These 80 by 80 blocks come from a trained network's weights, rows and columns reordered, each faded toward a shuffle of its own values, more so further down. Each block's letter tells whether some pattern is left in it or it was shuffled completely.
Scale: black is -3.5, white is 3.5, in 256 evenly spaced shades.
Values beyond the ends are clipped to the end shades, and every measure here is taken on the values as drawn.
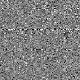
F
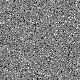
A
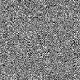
F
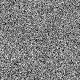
A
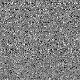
F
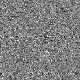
F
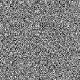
F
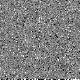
F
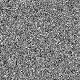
A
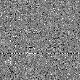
F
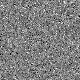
A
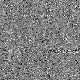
F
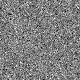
A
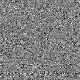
F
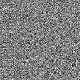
F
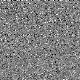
F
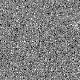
F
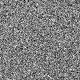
A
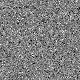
A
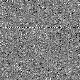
F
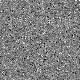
A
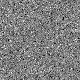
A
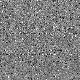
F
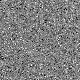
A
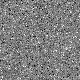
A
